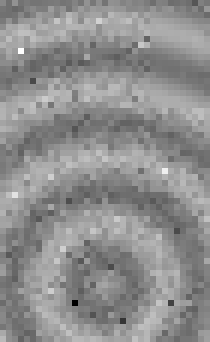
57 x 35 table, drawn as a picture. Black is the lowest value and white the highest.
Rings: centred on the bottom middle. Histogram: bell-shaped. Slope: none. Odd patch: calmer, in the top right. Calmest part: top right.
